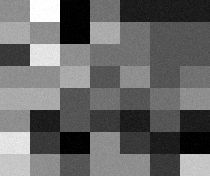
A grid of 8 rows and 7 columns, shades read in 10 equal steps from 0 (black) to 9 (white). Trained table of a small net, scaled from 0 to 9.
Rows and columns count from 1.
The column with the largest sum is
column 1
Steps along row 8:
down down up same down up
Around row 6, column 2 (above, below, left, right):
6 2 5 3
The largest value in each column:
8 9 6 6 5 4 7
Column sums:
44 41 20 33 25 20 24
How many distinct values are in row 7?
5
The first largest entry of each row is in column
2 1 2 3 1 1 1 1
